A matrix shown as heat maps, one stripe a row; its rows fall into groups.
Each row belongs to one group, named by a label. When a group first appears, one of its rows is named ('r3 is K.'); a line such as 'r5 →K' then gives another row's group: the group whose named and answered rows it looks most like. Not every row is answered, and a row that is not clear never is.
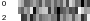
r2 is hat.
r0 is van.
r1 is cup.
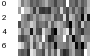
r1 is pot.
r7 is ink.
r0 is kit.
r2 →van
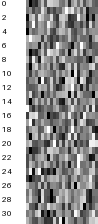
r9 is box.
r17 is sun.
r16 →pot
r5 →pot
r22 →van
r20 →ink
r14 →box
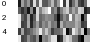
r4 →sun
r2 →hat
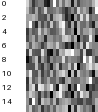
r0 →ink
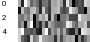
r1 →van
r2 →cup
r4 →ink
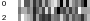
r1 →cup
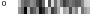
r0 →ink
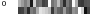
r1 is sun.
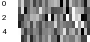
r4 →van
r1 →sun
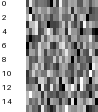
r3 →pot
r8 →ink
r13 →pot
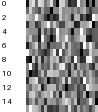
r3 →sun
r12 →cup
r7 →ink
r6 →pot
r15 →pot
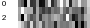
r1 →pot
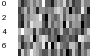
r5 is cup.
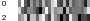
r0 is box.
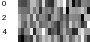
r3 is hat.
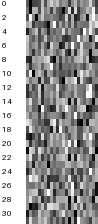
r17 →ink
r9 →cup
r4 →pot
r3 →ink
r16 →kit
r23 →van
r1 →box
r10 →sun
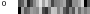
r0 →sun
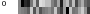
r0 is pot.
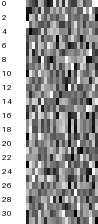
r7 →sun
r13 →cup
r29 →hat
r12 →box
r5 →cup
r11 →hat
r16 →van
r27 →kit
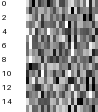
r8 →pot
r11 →van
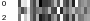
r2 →pot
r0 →pot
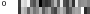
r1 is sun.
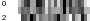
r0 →ink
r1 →ink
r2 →hat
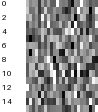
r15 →hat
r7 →box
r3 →kit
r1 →hat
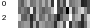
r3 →kit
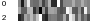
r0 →box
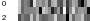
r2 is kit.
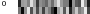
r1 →box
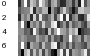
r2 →kit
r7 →box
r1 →cup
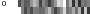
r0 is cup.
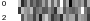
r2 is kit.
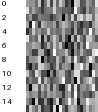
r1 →kit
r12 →box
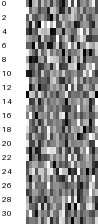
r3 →sun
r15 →hat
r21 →sun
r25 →box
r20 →hat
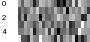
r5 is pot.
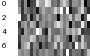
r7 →kit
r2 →hat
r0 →sun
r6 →pot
